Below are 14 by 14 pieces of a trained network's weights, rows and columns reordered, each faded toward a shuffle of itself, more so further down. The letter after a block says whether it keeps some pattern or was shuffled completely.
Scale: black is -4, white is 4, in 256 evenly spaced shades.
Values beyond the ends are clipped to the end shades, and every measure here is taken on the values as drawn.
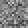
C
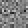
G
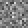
G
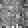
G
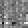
G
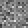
C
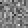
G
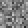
G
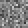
C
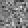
C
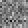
G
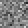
C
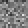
G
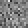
G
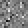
C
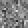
C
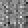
G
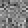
G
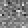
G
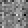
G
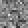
C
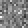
C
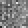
G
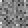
C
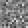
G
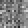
G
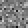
C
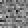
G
